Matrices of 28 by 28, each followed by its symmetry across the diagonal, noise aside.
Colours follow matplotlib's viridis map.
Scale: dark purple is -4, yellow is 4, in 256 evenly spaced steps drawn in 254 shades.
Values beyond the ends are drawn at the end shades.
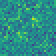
symmetric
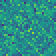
symmetric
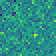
symmetric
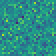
symmetric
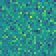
neither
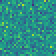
neither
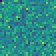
symmetric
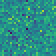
neither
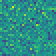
neither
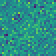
symmetric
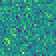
neither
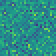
symmetric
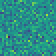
neither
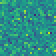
neither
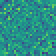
symmetric
